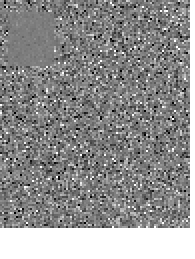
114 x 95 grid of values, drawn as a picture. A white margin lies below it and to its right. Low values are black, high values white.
Slope: none. Calmest part: top left. Odd patch: calmer, in the top left. Grain: fine.
